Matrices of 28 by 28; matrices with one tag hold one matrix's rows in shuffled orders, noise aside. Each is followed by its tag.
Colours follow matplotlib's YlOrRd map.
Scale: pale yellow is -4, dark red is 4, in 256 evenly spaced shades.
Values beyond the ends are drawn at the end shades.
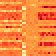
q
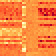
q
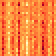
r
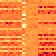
q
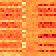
q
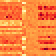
q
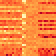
q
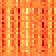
r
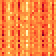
r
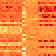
q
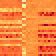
q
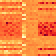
q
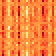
r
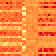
q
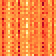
r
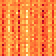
r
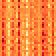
r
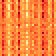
r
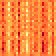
r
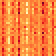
r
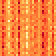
r
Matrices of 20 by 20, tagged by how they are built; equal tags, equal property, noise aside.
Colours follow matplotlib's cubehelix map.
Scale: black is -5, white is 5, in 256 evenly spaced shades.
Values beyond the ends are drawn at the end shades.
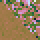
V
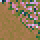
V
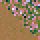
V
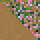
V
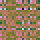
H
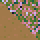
V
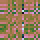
H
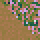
V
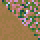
V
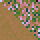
V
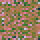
H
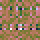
H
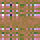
H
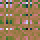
H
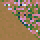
V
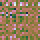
H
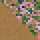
V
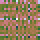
H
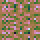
H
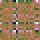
H
